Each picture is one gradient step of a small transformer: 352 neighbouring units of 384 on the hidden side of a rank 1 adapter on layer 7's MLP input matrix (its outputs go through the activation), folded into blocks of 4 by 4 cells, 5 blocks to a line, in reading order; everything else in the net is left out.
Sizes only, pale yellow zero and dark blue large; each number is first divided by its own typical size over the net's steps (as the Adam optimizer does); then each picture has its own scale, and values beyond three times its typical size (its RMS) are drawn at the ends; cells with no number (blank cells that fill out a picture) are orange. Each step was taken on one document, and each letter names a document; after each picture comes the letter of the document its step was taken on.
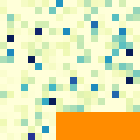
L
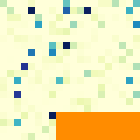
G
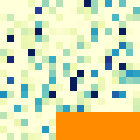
L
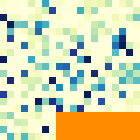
L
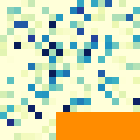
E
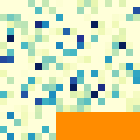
L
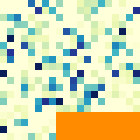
L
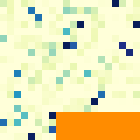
G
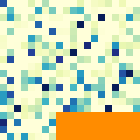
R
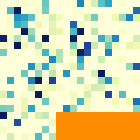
E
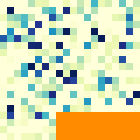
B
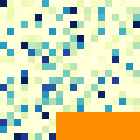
R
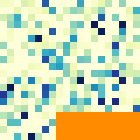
R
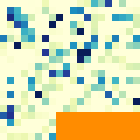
E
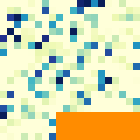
E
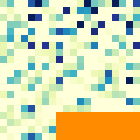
B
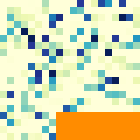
E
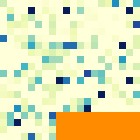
G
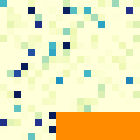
G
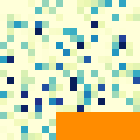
L
